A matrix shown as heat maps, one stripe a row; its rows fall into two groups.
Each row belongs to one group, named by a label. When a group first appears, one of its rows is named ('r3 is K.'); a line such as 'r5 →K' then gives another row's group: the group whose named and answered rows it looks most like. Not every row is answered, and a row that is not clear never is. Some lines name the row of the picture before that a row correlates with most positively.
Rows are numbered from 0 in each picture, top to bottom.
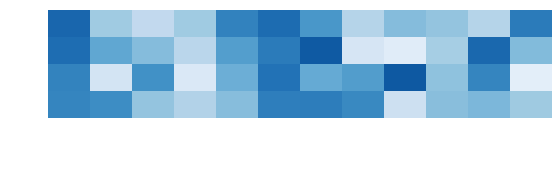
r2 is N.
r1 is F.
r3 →F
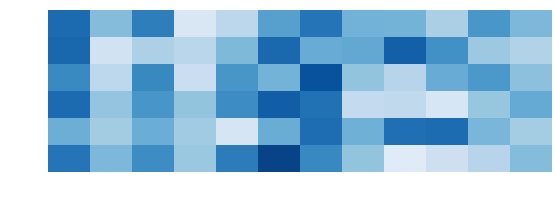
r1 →N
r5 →F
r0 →F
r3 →F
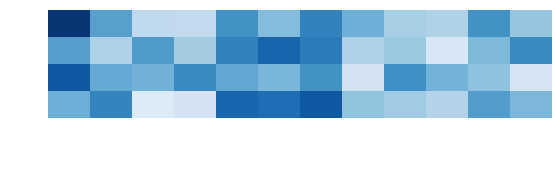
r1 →F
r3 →F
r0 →F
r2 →N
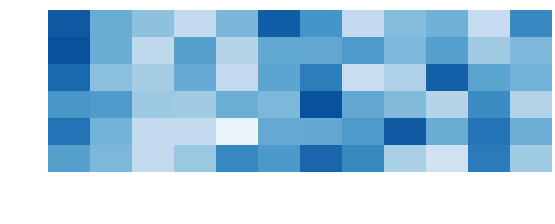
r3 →F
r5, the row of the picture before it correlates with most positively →3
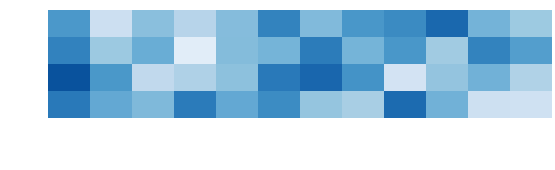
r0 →N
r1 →F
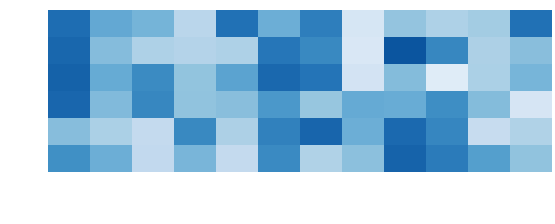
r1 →N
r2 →F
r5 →N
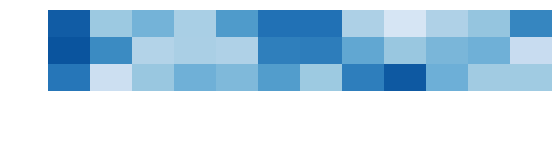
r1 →F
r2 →N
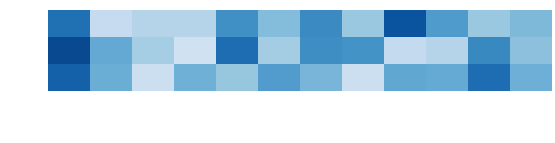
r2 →N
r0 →N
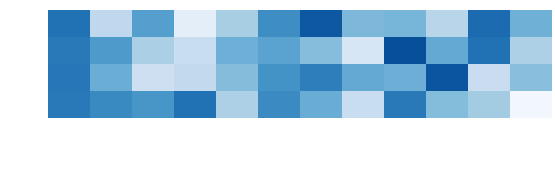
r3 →N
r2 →N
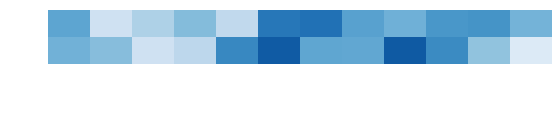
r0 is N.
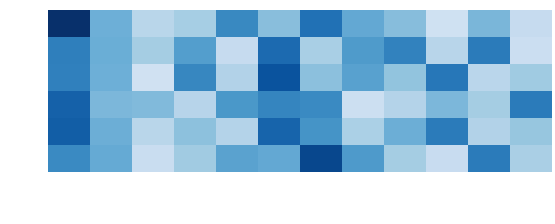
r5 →F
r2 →N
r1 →N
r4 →N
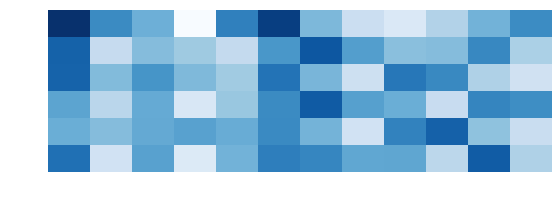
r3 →F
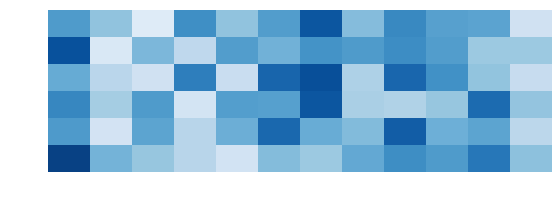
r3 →F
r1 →N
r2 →N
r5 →N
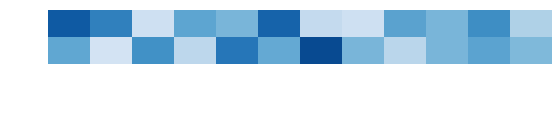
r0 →N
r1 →F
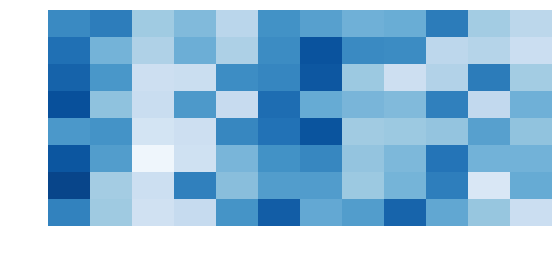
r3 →N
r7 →N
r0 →N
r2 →F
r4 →F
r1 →N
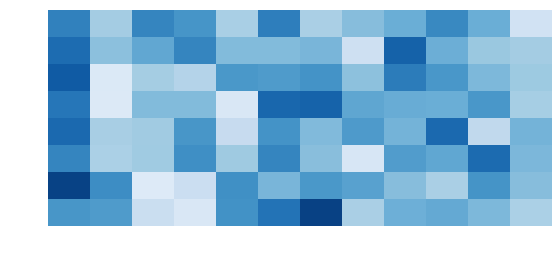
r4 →N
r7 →F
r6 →F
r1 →N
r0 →N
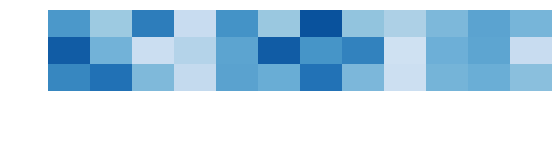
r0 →F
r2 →F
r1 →F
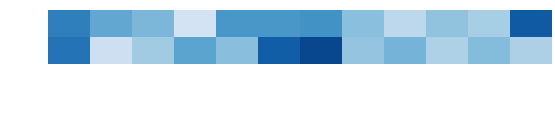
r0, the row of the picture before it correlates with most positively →2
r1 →F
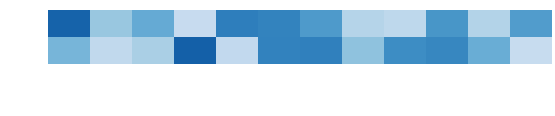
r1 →N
